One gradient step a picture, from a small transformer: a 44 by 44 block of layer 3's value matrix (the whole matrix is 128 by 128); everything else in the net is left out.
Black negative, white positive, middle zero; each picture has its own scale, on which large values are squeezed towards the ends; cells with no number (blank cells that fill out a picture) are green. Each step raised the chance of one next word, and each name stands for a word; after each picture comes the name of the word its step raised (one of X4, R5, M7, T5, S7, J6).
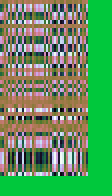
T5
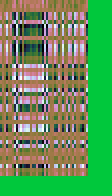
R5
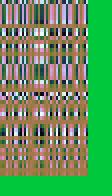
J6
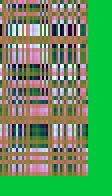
J6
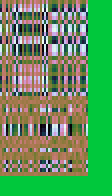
R5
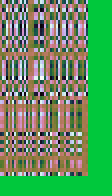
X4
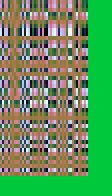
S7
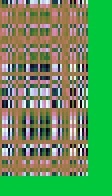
S7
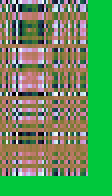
X4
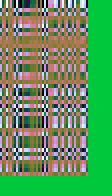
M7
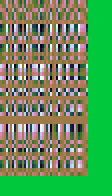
R5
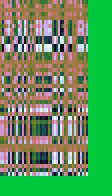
T5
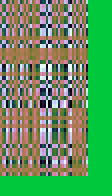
S7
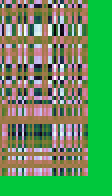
J6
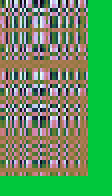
M7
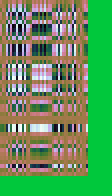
R5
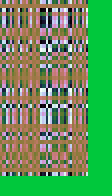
M7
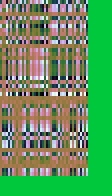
X4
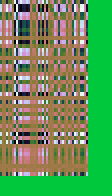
X4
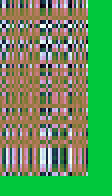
T5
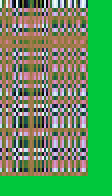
M7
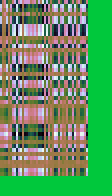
J6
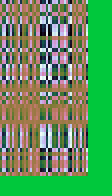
J6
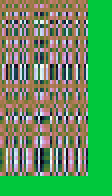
T5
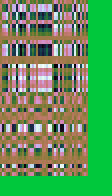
R5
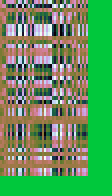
J6
